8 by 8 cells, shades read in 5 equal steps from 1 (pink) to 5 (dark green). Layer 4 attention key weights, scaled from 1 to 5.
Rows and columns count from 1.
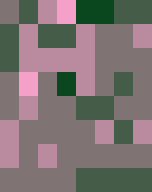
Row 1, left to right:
3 4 2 1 5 5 4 4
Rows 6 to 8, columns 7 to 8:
4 2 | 3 3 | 4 4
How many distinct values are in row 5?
3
